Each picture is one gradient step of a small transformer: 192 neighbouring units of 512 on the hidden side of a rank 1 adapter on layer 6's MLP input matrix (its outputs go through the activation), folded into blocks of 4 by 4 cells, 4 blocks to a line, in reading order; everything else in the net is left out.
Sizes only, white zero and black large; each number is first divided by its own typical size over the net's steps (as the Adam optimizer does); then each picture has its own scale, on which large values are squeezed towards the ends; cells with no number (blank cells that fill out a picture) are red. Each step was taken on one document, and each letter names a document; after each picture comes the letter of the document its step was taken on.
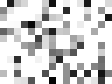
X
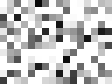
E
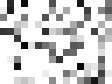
X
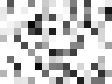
X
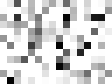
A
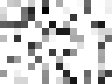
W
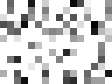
W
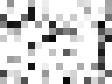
W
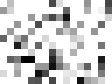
X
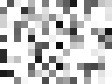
E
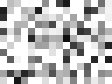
E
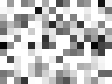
E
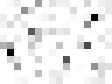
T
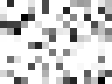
W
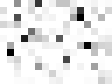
T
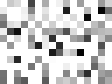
W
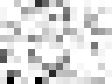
A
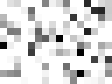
A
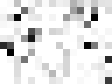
T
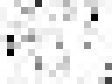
T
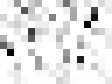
T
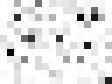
T
